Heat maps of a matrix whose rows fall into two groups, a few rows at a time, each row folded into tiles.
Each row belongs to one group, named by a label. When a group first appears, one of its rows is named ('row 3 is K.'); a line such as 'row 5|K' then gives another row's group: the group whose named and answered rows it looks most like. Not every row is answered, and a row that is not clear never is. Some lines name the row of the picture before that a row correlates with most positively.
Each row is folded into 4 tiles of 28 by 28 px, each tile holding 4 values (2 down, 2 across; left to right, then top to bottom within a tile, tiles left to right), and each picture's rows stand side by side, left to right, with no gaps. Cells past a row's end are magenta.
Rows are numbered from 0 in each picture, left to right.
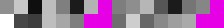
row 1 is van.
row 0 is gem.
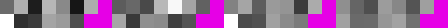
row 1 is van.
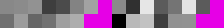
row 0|van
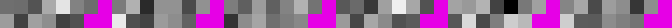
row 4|van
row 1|gem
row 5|gem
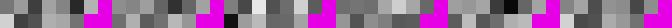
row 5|gem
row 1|van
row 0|gem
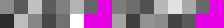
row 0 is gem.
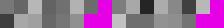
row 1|gem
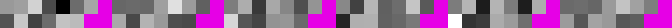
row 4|gem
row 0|van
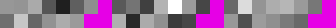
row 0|van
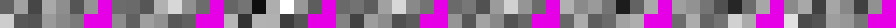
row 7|gem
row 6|van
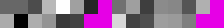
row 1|gem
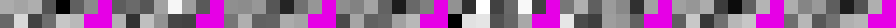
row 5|gem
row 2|van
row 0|van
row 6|van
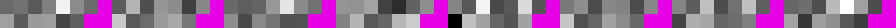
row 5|gem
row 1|gem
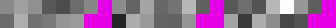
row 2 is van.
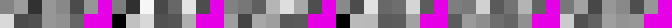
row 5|gem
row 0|gem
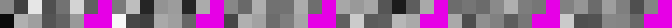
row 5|gem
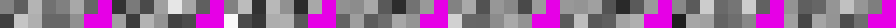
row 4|gem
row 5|van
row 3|van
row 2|gem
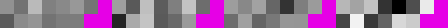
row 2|van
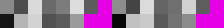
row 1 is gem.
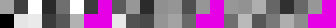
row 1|gem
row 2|van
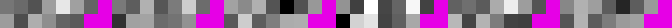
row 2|van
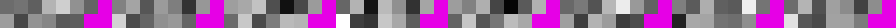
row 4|van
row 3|gem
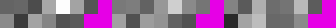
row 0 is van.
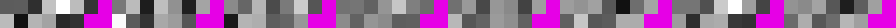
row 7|van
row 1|gem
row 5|van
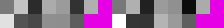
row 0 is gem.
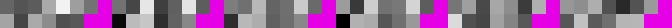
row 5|van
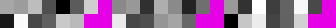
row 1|gem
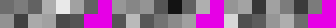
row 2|gem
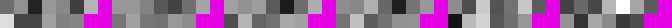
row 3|van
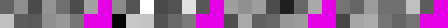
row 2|van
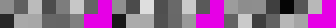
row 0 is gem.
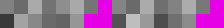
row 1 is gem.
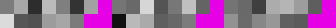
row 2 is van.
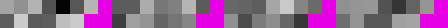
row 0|van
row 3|van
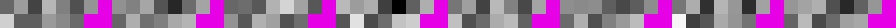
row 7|van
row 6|gem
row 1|van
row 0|gem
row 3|van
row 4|gem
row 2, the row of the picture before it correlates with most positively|2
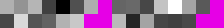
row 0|van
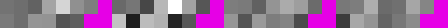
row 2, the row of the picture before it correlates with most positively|1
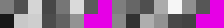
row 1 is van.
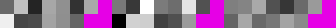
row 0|gem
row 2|van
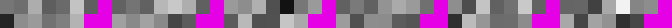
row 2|van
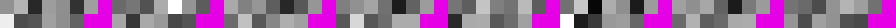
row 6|van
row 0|gem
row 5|gem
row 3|van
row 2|van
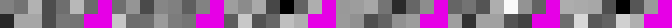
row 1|gem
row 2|van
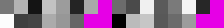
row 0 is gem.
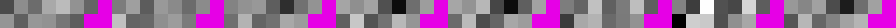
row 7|van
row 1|gem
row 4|van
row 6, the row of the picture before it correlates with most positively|1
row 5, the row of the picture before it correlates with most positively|1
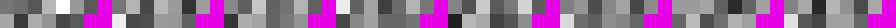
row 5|gem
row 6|van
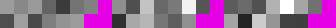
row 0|van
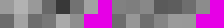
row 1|van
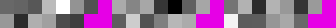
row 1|van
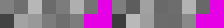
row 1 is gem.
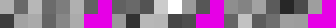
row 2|van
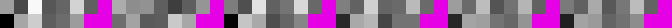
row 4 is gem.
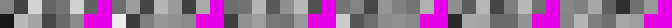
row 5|van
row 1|gem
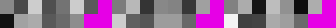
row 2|gem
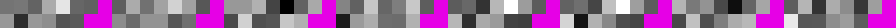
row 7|gem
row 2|van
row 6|van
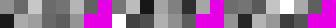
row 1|gem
